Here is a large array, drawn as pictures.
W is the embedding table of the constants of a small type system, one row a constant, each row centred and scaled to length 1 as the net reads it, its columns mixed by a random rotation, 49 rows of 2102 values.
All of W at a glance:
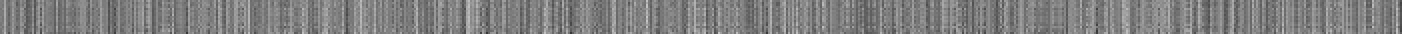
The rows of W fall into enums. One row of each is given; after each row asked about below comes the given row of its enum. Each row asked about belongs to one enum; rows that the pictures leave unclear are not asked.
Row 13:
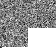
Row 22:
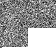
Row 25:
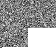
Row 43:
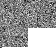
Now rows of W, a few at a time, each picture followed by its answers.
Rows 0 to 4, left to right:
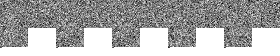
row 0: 22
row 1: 25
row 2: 25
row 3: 13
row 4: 43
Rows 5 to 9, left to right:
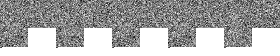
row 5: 25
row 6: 43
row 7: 25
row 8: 25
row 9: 22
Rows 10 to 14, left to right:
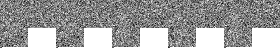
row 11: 25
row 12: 22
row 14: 22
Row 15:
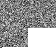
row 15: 25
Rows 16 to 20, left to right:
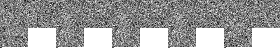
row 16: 43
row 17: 22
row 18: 22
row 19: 22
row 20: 25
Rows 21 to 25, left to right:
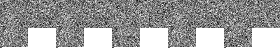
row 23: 43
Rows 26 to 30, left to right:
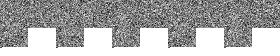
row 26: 25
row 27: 43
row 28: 22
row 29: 25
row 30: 22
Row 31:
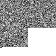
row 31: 25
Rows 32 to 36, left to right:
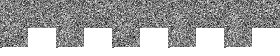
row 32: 25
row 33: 22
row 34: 25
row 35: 22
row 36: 22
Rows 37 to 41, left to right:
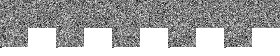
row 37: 13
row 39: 43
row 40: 25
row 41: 25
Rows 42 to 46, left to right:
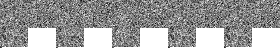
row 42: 13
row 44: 22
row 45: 13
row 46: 13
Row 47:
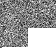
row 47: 22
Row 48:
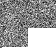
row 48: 22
